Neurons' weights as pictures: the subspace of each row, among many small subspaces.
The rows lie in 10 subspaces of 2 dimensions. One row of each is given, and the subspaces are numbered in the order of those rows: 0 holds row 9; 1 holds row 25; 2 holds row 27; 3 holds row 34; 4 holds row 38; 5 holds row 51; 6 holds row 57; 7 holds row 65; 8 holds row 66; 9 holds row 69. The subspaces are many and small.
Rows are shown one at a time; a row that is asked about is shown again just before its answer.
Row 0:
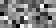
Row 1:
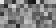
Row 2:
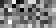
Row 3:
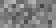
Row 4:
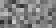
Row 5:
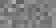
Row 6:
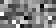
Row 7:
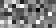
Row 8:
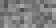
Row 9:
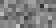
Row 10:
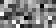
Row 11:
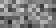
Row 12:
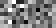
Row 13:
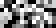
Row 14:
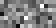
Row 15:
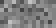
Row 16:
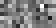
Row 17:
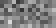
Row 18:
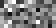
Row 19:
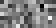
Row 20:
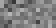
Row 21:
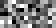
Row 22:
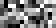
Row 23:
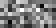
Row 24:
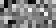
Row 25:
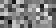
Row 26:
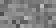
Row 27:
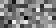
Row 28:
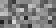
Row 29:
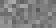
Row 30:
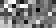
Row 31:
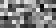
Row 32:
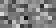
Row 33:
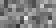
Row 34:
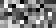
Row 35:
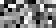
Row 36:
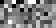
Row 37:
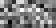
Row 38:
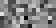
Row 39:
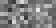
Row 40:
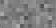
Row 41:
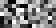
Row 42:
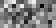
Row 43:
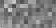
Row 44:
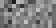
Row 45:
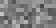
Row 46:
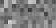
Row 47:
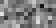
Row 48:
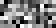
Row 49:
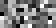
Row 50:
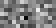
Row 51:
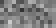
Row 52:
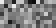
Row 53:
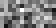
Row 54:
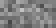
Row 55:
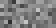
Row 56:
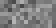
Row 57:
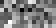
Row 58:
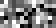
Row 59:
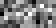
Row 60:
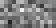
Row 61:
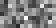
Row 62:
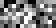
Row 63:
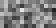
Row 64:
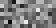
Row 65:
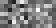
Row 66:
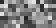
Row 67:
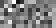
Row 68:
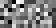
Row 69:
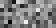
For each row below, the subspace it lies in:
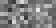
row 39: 7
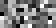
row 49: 4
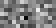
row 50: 7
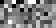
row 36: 8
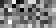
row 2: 8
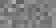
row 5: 1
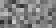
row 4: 3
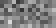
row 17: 8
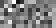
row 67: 1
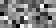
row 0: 0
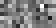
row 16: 1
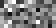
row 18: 2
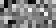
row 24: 6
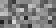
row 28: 3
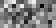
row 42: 7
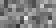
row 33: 4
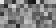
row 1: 8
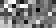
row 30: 4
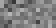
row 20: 2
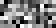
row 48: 2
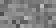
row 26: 2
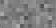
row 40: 0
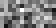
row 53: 6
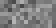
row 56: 7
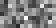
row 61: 3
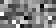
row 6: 2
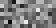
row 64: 9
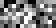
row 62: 7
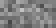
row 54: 5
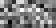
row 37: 5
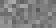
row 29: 4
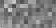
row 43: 4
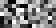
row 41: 4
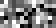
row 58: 9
